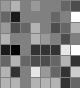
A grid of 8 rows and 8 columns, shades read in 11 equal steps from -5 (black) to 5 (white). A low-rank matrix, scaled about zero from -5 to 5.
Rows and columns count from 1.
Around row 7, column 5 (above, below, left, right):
-2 2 4 -1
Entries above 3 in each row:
0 1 0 0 2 0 1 0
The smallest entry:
-5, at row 5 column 2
